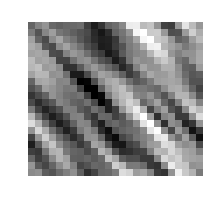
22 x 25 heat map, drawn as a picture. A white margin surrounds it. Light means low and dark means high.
The grain runs diagonally down to the right. The ninth with the lowest average is the top right. The halves do not mirror each other.
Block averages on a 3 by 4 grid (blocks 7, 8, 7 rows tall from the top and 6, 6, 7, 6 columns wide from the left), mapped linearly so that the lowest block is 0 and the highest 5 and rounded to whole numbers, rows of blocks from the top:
2 5 0 0 / 3 5 1 2 / 2 4 3 0
